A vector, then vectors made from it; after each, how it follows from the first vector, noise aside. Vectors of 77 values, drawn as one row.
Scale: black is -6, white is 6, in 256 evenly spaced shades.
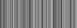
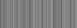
shrunk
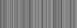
shrunk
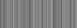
shrunk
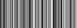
scaled up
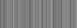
shrunk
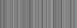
shrunk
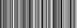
scaled up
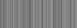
shrunk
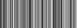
scaled up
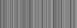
shrunk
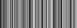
scaled up
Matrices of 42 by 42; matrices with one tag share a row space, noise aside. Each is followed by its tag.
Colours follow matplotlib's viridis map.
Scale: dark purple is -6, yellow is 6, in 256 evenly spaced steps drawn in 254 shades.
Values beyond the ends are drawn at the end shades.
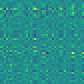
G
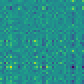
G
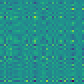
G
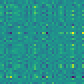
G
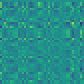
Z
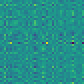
G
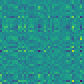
Z
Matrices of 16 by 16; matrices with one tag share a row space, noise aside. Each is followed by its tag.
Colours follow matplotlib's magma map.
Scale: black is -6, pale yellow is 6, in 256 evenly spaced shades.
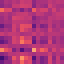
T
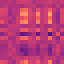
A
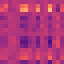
A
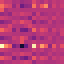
T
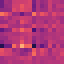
T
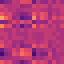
T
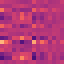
T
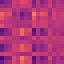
T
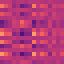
T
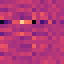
T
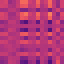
A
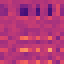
A
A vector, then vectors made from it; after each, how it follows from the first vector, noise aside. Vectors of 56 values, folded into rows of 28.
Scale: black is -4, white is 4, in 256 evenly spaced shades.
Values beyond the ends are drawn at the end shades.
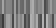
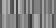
wrapped around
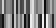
scaled up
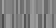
shrunk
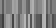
sign-scrambled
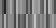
wrapped around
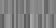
shrunk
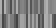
wrapped around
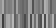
sign-scrambled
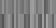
shrunk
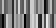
scaled up
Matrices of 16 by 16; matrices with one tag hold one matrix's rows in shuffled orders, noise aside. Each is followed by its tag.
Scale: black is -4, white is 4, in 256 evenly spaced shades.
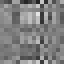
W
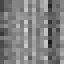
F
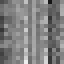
F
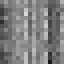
F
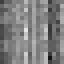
F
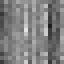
F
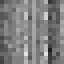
F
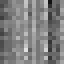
F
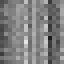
F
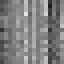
F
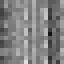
F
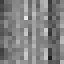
F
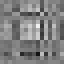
W
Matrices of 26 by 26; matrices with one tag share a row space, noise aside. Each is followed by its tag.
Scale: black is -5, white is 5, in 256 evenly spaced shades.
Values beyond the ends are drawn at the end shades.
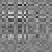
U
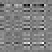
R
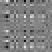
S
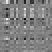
S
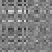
U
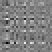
S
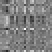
S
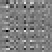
S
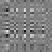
S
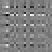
S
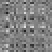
S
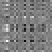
S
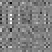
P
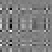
P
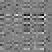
R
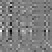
P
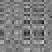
R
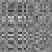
U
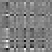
S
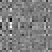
P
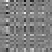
S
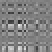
U
